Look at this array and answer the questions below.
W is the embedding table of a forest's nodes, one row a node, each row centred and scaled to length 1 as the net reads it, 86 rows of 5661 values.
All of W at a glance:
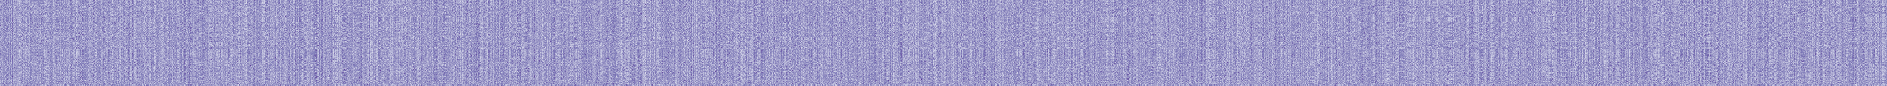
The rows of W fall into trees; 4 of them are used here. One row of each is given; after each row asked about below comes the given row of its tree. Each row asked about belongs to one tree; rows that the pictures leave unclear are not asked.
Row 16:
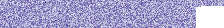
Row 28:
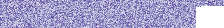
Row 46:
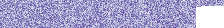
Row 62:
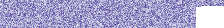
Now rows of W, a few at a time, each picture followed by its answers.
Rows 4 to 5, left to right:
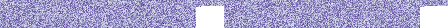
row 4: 16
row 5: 46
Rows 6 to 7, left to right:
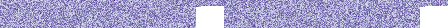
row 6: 62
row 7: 28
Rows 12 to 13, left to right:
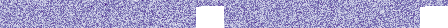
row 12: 62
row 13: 62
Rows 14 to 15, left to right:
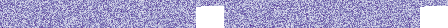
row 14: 46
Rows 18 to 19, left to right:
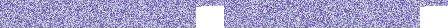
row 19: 46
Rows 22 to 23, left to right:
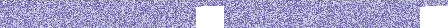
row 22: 28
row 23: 16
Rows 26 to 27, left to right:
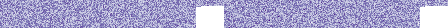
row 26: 46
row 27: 16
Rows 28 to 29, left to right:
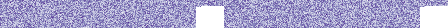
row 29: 46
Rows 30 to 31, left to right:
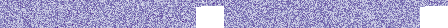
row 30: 28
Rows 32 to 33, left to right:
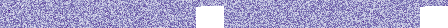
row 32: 16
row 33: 62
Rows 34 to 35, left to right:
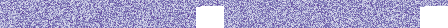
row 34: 46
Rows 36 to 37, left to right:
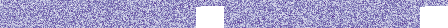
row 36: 62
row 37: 16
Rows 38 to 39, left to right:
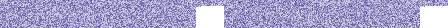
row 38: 16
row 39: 16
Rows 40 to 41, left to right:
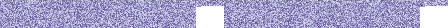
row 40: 46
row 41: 16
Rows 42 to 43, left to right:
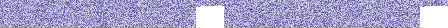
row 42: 46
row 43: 46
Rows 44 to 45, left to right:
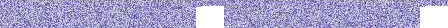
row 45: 28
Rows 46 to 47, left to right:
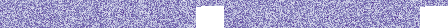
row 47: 16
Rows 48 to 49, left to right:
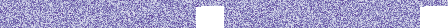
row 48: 16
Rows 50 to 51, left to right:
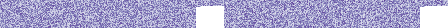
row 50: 46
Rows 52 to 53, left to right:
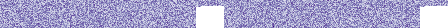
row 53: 46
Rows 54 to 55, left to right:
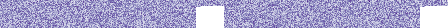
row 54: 46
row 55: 46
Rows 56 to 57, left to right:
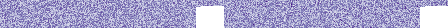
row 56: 46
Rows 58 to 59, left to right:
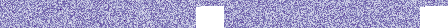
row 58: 46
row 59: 16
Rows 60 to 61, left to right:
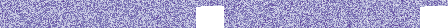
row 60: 46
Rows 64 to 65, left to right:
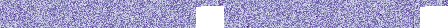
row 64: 62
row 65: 62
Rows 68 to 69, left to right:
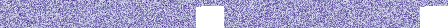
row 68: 16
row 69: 46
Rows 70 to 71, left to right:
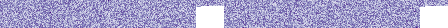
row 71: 16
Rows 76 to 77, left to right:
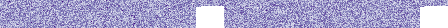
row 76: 62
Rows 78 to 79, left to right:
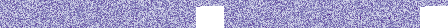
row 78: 46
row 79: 46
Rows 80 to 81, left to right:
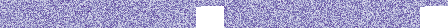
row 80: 62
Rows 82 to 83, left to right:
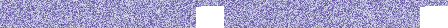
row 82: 62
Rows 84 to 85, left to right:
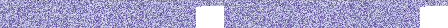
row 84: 16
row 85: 16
